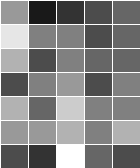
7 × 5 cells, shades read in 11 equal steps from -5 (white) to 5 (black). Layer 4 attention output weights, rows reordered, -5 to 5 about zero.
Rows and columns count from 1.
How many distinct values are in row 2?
4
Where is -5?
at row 7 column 3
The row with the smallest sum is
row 6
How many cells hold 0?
8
